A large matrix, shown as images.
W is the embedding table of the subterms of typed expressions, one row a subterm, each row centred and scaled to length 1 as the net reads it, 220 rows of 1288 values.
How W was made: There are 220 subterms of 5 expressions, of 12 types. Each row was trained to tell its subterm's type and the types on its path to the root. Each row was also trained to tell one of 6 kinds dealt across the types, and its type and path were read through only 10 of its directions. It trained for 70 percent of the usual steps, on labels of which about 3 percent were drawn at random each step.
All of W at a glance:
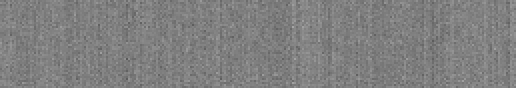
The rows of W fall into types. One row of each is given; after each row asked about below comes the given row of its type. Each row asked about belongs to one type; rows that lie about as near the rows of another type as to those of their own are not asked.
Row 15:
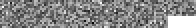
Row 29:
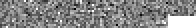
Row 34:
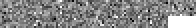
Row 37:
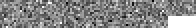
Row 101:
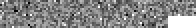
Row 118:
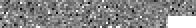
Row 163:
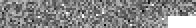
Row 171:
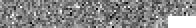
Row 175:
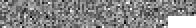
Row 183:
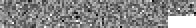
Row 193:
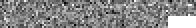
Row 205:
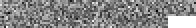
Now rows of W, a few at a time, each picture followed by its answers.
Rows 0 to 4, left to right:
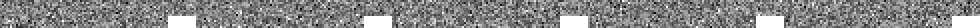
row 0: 171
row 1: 29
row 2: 37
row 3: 101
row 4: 163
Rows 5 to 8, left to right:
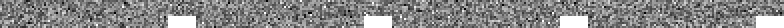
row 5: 118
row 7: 193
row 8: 163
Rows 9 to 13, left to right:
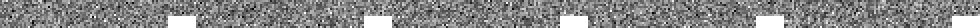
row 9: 118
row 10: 171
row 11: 171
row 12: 193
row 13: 37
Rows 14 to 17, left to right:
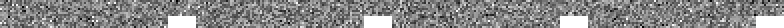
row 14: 205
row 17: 163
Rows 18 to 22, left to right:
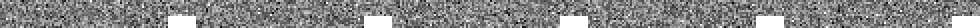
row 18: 15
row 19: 205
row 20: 183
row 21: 193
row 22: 29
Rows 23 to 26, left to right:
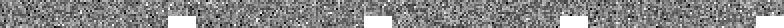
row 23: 34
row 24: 183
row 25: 193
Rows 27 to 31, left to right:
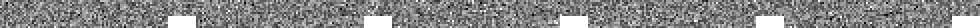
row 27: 34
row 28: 163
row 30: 175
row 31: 183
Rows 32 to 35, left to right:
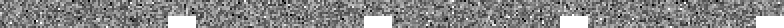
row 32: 171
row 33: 37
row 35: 34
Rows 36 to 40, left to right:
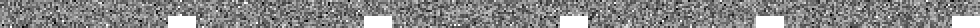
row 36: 183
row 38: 101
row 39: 118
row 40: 37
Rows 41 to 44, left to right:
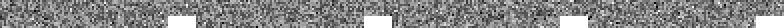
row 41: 15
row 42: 15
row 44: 118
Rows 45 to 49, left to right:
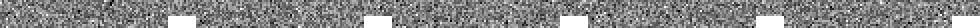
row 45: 37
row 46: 175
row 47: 183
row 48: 193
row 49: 175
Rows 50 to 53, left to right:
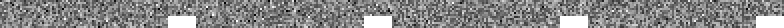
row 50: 37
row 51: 171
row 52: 205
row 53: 37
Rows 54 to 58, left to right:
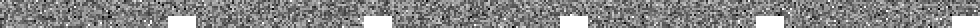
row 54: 34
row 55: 163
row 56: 171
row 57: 175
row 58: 163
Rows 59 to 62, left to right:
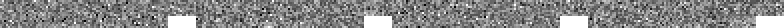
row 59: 171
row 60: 34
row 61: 193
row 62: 163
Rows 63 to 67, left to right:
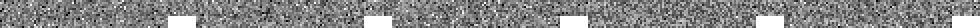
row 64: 34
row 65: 29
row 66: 37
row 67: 37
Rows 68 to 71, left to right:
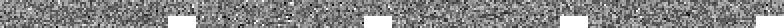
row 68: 205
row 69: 171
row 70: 34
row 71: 205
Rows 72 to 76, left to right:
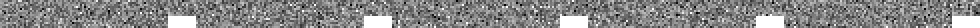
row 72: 183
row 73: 118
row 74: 34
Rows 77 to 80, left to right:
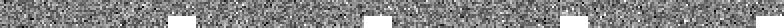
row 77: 171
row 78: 118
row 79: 15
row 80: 205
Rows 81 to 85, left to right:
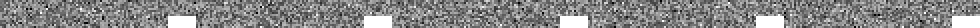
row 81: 29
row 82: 37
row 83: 205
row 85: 15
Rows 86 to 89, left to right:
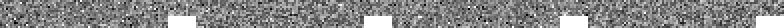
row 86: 171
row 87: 205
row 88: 163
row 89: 15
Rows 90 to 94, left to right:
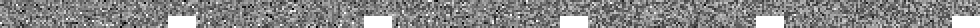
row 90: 183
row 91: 101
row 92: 183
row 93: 101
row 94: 37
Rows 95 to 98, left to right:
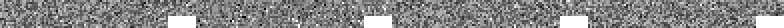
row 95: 183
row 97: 193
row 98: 15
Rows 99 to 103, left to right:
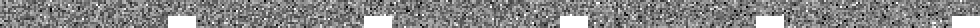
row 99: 101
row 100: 205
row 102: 171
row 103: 175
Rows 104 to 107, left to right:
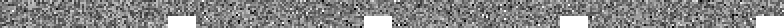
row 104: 175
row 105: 193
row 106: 118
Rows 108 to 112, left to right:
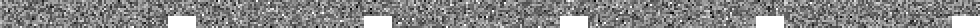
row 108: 101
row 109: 175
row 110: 163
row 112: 15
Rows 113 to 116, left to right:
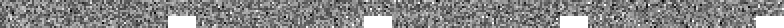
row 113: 37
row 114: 175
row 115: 183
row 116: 171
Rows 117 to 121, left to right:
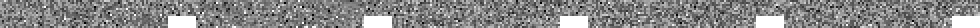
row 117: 205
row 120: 205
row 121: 37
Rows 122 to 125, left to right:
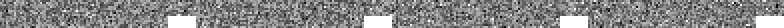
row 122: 29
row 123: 205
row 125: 15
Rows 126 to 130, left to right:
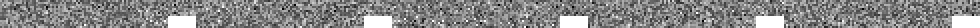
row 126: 37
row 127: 163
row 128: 118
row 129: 163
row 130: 15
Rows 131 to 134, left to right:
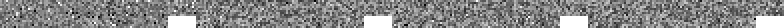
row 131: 193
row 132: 37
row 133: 34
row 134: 163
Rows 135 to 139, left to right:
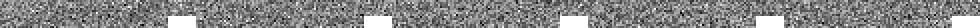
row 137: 183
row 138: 29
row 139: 175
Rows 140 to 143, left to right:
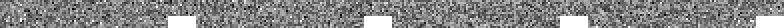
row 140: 29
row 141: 183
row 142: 15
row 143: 193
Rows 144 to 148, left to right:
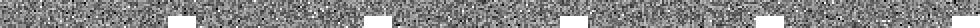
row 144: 183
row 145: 193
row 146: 29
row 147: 15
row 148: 193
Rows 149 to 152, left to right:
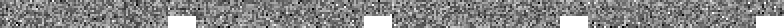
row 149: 163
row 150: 37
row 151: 15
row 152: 183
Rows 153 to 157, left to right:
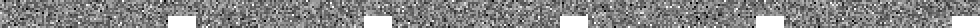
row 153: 101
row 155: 34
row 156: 193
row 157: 163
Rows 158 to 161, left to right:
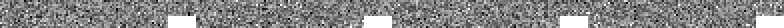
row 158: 15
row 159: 205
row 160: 175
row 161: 101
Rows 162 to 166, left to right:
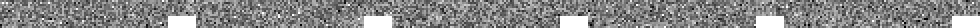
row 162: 37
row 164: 101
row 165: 34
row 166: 193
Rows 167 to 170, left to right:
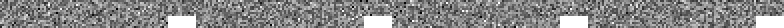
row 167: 175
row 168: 163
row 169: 175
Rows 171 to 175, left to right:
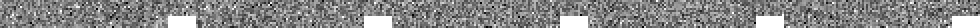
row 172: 29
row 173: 183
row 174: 183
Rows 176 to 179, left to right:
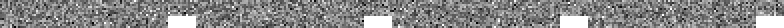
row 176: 15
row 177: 101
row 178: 205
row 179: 15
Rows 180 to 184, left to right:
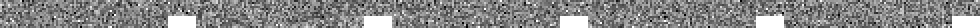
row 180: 101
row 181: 163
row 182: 183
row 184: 183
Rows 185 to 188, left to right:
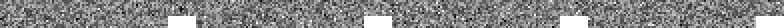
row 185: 29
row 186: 29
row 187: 175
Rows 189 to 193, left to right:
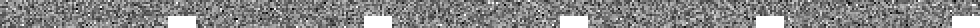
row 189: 163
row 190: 171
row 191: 171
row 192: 118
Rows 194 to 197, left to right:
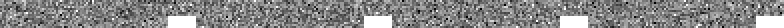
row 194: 163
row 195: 205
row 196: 193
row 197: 183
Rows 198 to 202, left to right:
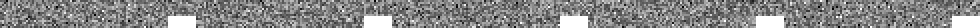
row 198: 163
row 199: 15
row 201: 163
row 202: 183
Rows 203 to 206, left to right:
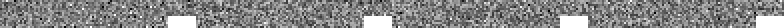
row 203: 175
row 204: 175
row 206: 193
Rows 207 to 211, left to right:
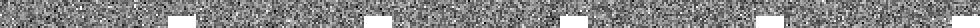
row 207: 29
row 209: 101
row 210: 15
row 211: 163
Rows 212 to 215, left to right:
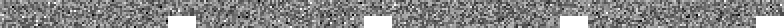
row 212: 183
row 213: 15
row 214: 171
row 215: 205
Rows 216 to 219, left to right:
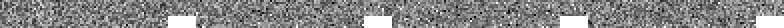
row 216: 193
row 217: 34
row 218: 29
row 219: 171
